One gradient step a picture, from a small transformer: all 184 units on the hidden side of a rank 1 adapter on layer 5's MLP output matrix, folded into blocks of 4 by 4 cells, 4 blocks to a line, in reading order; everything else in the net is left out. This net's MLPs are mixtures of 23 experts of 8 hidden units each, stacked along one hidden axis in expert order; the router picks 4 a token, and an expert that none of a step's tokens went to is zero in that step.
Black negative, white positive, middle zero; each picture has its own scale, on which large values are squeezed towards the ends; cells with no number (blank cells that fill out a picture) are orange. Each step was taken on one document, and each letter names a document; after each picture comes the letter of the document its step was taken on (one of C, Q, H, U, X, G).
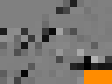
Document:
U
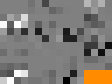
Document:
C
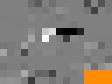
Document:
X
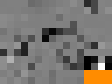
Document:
U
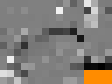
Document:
U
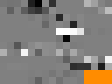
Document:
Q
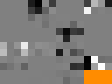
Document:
Q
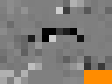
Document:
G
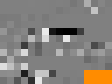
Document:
X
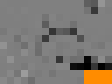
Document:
U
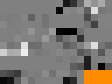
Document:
X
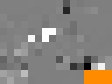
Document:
G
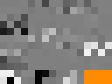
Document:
C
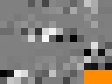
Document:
C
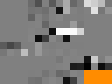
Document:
Q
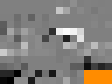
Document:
X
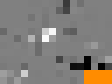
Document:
G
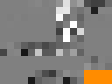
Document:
Q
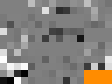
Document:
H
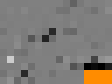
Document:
U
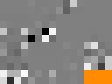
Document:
H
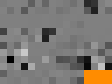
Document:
U
